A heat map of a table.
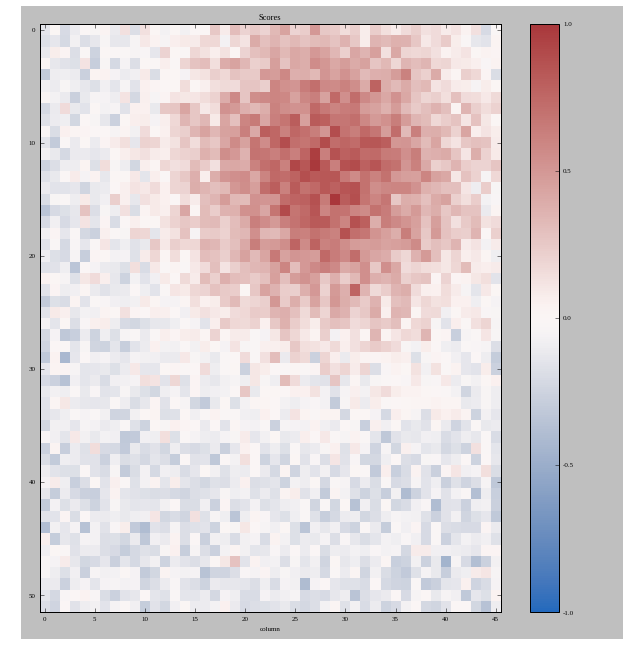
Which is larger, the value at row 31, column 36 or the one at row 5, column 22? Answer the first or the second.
the second
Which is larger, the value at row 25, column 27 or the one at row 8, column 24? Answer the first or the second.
the second
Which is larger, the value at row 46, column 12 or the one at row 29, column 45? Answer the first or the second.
the first
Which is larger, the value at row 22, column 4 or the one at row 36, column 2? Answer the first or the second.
the first
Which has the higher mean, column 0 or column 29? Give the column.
29
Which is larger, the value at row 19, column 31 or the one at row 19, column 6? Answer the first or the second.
the first
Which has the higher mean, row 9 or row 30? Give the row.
9
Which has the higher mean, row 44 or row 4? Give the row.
4
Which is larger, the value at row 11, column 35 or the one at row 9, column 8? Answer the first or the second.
the first
